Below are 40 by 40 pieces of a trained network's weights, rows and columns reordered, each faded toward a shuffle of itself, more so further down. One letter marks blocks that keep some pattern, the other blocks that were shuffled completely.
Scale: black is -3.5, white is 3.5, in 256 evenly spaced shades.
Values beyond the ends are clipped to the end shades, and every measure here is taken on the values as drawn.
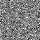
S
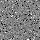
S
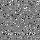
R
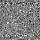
R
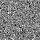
S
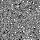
S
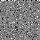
R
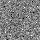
S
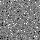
S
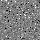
S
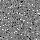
S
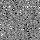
R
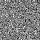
S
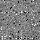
R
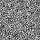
R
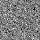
R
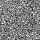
S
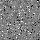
S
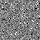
R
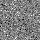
S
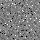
S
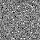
R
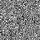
R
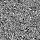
S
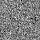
R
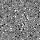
S
